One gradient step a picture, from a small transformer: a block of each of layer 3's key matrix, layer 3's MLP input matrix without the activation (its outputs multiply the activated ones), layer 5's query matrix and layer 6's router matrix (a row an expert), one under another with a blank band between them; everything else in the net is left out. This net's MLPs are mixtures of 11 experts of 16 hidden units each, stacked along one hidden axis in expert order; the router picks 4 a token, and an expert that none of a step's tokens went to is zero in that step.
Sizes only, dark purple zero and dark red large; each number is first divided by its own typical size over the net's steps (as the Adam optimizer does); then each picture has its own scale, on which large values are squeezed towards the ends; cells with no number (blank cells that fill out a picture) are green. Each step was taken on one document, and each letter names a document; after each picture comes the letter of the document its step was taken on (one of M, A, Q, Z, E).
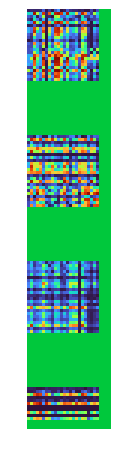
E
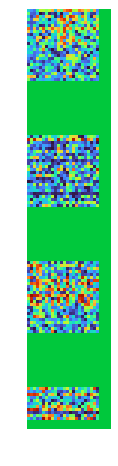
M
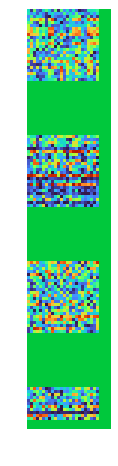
M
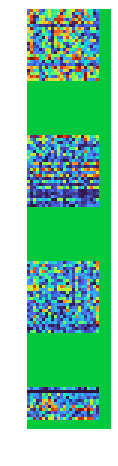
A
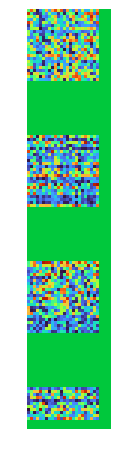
A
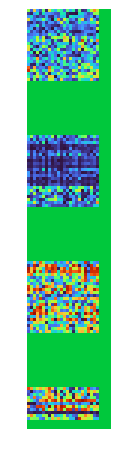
M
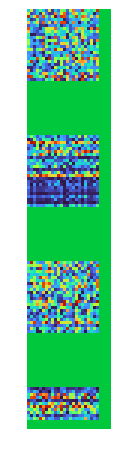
A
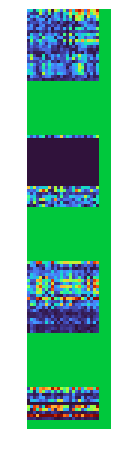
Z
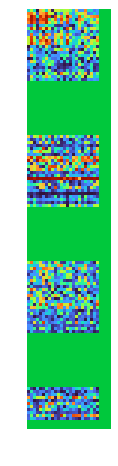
A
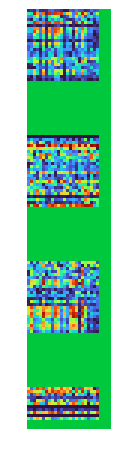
E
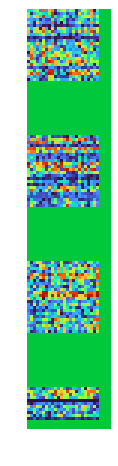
E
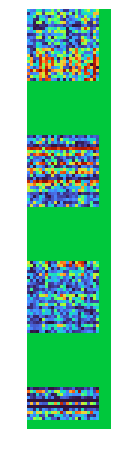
E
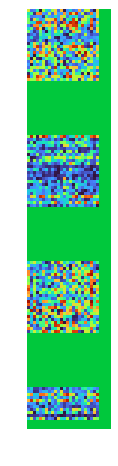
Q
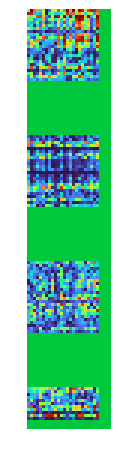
Z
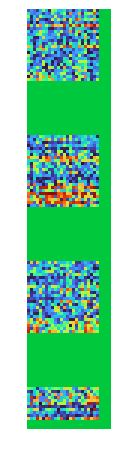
Q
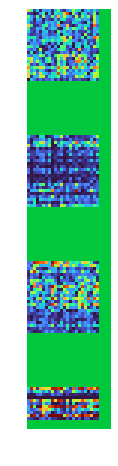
Z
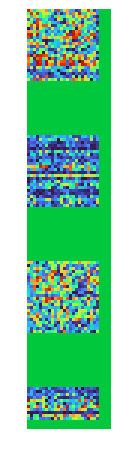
M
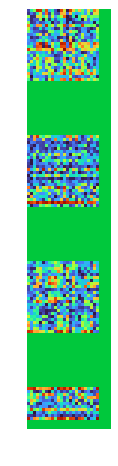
Q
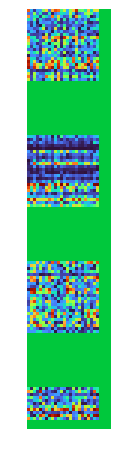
Z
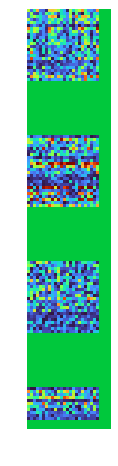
A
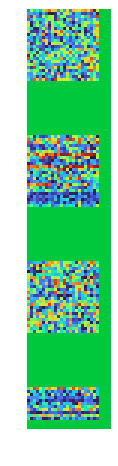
M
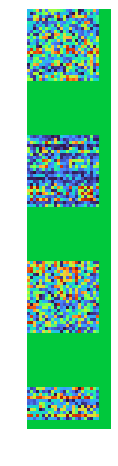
A
